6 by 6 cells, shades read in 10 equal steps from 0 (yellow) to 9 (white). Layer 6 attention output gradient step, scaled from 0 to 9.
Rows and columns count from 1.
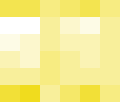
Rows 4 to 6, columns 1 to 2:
6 7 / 5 5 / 1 0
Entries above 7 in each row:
0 3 1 0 0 0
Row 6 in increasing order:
0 1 1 3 4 5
